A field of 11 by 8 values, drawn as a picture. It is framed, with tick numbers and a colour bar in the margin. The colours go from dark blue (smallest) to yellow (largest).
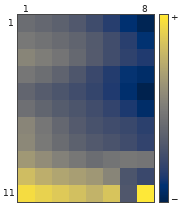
Roughest part: bottom right. Odd patch: rougher, in the bottom right. Slope: up to the bottom left. Average level on the scale: 40%. Calmest part: centre.
